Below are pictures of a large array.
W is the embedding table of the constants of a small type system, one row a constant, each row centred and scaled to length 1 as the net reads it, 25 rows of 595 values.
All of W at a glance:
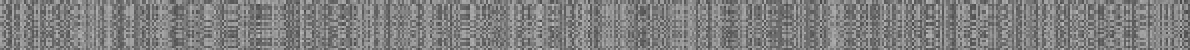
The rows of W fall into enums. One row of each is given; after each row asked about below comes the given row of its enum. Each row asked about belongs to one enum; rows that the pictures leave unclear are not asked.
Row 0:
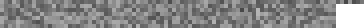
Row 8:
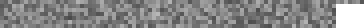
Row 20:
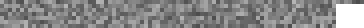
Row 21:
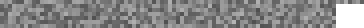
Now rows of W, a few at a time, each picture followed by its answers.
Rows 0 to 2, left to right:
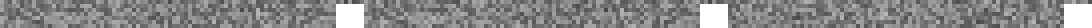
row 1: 0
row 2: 8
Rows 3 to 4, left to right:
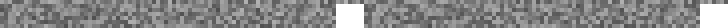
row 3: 21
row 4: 21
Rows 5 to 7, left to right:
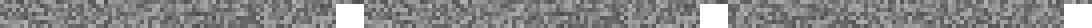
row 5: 20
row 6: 20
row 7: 21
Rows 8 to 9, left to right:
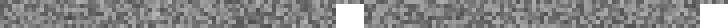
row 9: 21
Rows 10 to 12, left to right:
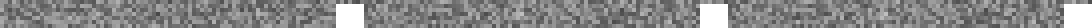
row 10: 0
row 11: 8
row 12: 8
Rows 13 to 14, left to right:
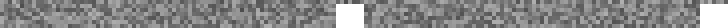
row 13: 0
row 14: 21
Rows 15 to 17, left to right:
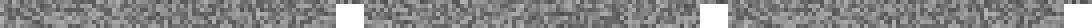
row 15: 0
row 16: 20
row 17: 0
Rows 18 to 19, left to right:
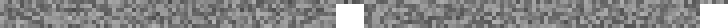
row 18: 0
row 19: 21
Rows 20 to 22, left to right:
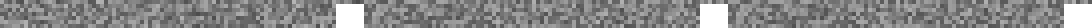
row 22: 21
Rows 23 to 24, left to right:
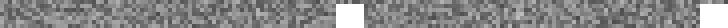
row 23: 0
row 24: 8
